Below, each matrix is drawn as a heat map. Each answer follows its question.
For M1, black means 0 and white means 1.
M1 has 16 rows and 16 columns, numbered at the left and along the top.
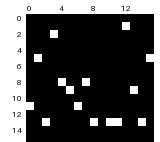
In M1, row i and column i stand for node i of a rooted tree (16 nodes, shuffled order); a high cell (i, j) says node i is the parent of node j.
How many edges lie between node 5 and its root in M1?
1
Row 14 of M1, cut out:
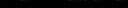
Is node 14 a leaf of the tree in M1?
yes
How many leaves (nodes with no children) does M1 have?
9
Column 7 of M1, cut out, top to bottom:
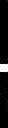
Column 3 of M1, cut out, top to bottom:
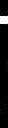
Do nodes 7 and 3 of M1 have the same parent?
no
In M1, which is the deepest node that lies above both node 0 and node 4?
13
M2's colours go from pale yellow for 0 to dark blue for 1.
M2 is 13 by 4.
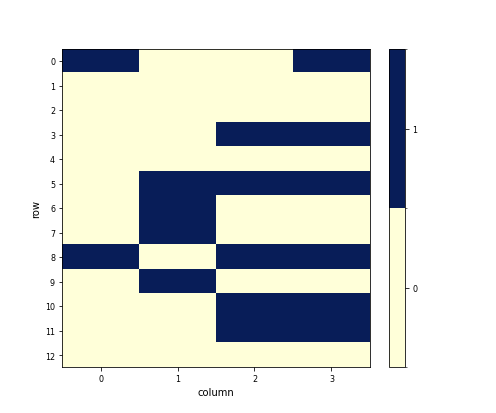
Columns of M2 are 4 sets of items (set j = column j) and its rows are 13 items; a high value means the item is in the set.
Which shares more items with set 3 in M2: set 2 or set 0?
set 2
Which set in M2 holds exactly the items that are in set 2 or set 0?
3
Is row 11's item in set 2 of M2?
yes
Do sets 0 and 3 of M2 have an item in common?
yes
